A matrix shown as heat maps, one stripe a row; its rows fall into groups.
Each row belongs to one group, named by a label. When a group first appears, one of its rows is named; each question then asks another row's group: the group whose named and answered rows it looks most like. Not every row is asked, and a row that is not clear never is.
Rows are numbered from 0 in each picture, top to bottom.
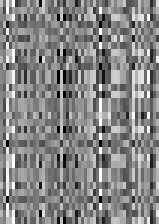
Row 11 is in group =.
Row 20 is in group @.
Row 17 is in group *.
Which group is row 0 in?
=
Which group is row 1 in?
*
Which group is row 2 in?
=
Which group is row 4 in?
*
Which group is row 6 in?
*
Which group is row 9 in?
@
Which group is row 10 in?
=
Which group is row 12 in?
*
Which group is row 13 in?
=
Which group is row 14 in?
*
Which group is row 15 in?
*
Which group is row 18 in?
=
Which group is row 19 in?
*
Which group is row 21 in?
*
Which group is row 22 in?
=
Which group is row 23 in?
=
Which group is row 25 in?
*
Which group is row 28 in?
@
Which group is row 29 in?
*
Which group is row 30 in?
=
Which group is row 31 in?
=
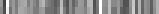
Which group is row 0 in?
*
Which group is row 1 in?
*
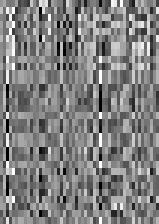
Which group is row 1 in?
=
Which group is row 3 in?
=
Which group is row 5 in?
=
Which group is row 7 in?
=
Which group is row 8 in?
*
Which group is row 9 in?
=
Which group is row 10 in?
*
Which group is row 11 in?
*
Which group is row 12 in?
@
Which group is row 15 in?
@
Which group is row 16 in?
*
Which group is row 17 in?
@
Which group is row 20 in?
*
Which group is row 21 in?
@
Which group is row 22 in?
@
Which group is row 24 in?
=
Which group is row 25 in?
@
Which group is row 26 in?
@
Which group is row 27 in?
@
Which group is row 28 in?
=
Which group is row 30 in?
@
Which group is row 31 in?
*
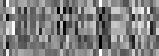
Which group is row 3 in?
=
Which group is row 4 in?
=
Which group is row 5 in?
@
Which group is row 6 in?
@
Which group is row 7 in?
*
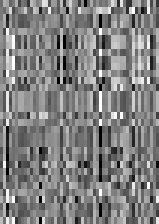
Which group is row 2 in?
@
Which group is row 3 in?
@
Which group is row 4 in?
*
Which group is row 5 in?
=
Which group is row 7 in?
*
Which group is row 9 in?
=
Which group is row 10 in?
*
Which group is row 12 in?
@
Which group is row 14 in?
*
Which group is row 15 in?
*
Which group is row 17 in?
*
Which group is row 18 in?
@
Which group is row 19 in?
@
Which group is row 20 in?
@
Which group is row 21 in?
@
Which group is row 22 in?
@
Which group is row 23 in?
@
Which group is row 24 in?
@
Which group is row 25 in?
@
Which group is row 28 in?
=
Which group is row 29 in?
@
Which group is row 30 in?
@
